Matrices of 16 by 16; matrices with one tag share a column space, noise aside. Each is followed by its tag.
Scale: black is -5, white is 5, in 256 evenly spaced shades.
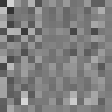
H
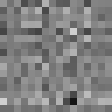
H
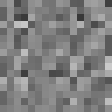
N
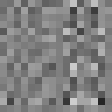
H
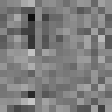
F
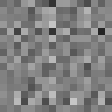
H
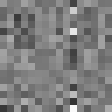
F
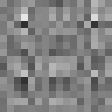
N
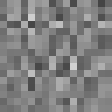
N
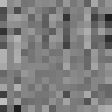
F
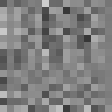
F
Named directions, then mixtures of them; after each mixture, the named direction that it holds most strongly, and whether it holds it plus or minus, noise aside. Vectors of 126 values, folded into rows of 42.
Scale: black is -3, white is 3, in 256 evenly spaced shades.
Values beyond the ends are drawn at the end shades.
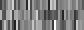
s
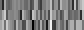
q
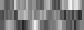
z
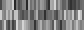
z, minus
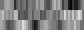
z, minus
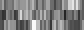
z, plus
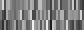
q, minus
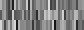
s, minus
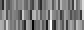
q, plus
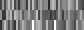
s, plus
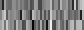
q, plus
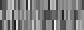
s, plus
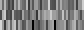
s, minus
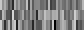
s, minus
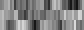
z, minus
